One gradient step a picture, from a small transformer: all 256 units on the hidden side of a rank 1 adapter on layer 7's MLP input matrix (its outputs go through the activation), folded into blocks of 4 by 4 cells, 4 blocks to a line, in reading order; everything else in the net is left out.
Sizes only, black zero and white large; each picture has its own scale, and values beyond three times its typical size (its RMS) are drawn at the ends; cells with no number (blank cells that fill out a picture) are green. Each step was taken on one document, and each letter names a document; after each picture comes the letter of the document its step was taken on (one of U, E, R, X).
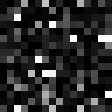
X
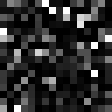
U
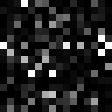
X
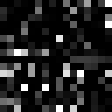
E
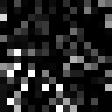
E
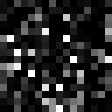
E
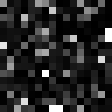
U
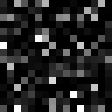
U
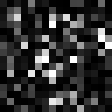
X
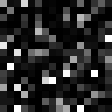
U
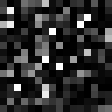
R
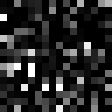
E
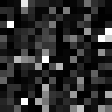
R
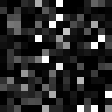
X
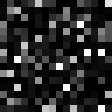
R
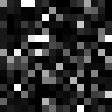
U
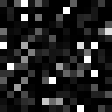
U
